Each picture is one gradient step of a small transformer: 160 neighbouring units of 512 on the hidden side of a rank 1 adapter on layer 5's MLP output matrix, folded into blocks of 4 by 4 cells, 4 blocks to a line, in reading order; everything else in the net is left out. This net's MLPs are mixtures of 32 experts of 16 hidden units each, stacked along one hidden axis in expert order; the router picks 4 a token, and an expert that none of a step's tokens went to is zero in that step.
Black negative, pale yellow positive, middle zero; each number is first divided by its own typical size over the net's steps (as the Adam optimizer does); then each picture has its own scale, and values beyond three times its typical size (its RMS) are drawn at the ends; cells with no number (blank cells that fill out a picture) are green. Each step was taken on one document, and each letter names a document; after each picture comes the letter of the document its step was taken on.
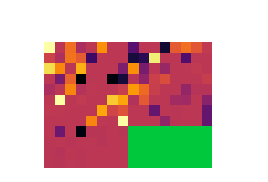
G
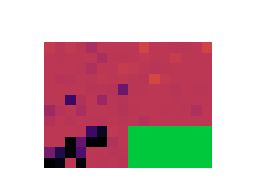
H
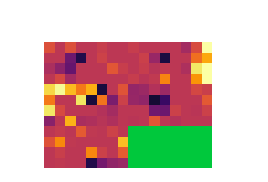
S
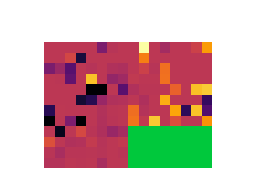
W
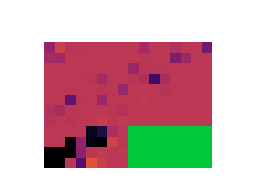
H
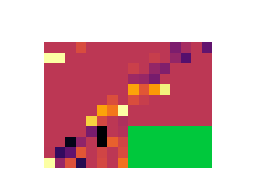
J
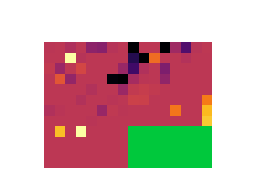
G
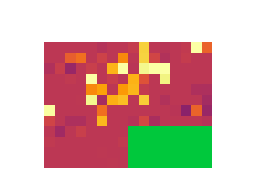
W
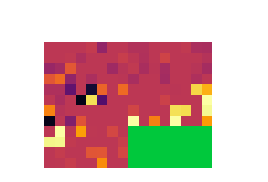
W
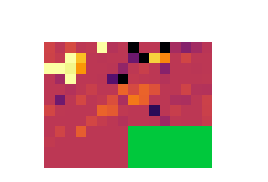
G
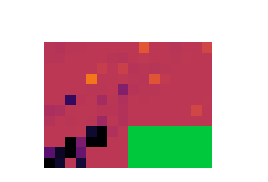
H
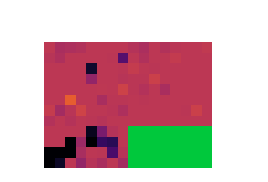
H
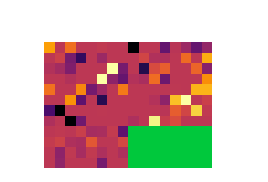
S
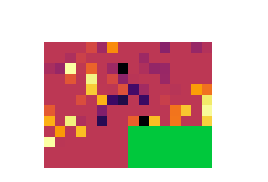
W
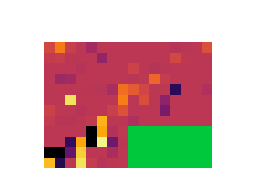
H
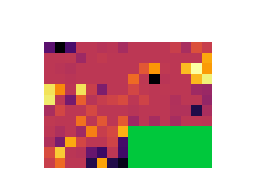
S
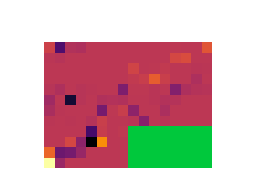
H
